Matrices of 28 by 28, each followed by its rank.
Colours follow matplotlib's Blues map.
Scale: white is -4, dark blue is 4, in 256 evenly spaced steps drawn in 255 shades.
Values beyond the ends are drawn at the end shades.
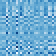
two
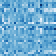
three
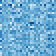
five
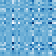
two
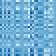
two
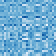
three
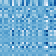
two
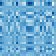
two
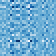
three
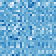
five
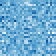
five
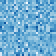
five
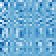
three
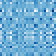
two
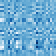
three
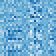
five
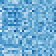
five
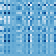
two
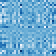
three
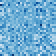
five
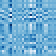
two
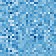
five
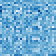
five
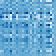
three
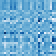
three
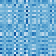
two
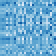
three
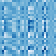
two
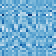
three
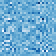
five
